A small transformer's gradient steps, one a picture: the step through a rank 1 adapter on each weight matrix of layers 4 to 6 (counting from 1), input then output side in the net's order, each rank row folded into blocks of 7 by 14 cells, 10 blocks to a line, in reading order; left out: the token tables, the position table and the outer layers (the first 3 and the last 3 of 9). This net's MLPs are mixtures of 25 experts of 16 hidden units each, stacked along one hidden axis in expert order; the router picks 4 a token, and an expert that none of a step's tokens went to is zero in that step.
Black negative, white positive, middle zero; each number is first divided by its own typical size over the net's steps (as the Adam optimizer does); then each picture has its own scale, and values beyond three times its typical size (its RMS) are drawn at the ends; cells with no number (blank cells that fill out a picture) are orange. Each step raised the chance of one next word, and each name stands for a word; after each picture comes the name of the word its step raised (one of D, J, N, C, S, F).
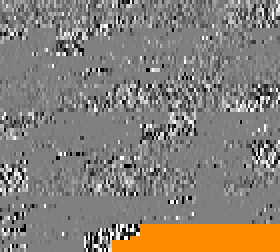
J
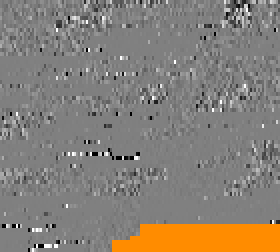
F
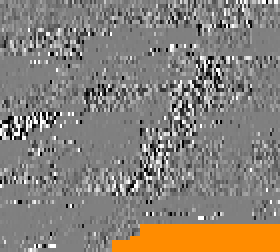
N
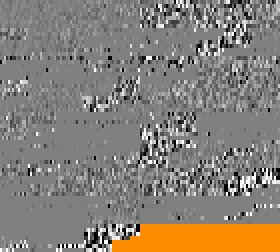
J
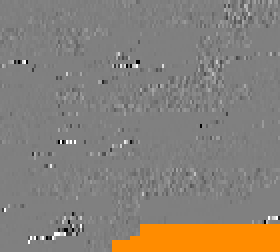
F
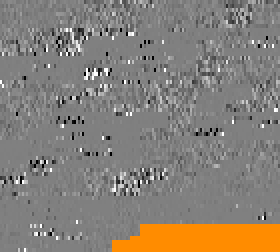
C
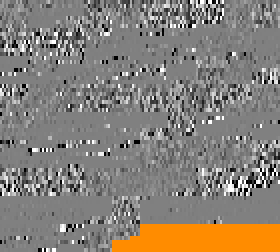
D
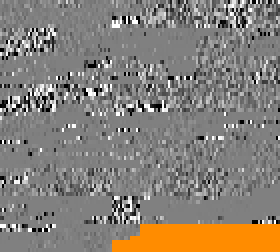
J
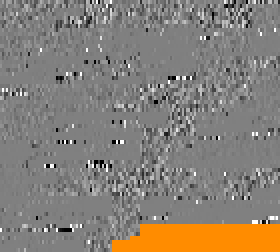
F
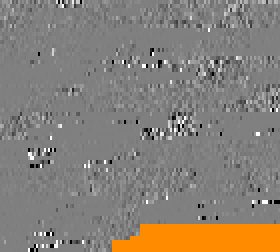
F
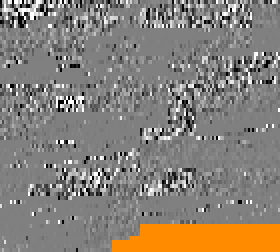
D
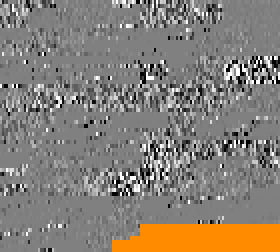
N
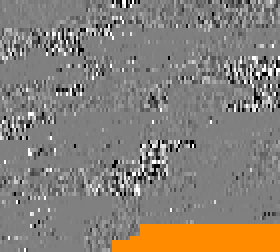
C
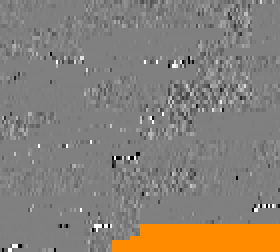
F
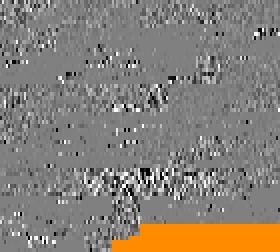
C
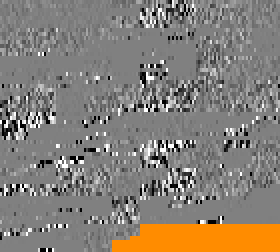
D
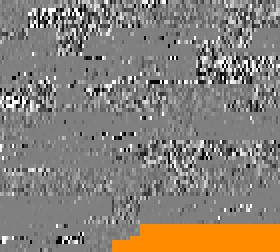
J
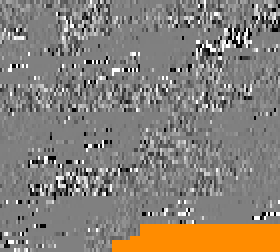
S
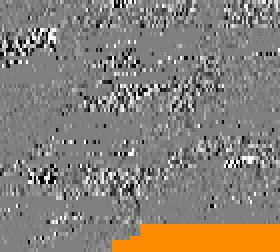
N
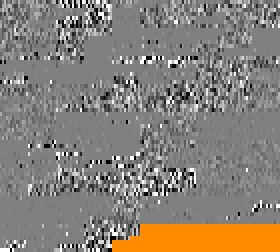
S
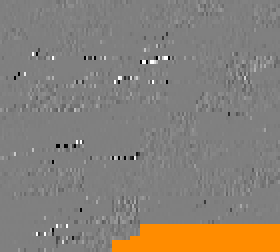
S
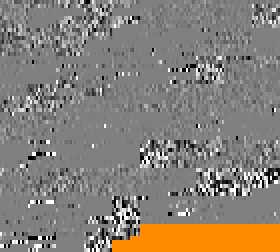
S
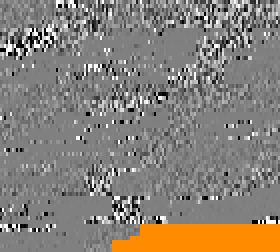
J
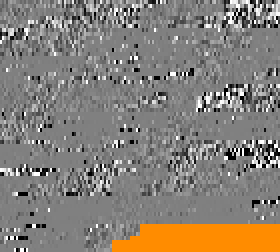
J
